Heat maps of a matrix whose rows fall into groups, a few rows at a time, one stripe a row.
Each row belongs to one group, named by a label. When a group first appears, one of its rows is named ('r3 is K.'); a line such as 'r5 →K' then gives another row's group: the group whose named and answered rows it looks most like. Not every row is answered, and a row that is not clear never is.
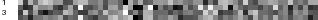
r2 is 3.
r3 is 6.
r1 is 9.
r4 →3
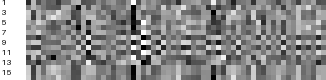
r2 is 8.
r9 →8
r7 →8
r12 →6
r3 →9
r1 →6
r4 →9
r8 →3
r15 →9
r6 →8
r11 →8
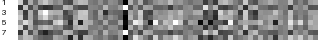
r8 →8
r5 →8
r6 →9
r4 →9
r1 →9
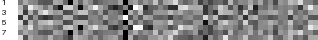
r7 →8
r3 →9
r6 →8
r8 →9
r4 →6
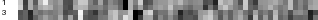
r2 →9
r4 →3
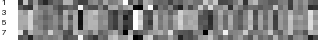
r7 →9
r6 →8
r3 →8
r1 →6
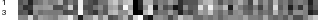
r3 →3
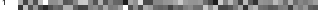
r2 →6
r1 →9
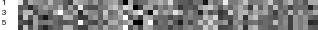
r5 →3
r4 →6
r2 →3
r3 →8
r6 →6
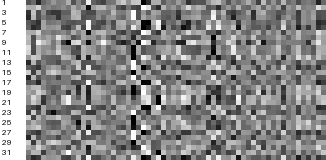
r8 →9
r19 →8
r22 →3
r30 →8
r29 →9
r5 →3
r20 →8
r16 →6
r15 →9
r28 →6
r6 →3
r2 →8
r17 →3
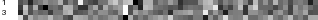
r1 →3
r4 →9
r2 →6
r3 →6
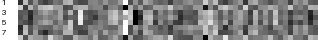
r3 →3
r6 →6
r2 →9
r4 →3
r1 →6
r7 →6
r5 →3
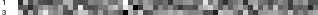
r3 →9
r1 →6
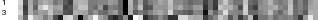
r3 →9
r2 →9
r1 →9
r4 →8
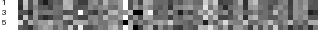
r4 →6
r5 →9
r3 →3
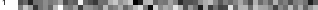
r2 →8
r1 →3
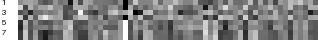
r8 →6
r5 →6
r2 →9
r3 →3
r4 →9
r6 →6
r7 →6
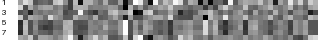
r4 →9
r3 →3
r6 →6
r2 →9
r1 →8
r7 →6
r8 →8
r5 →6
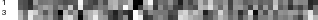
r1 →3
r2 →3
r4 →8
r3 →8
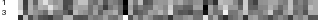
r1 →9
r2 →9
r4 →6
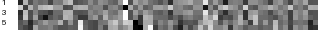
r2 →9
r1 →6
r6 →3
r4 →6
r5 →3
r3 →6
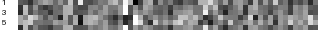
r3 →6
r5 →8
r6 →6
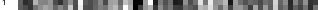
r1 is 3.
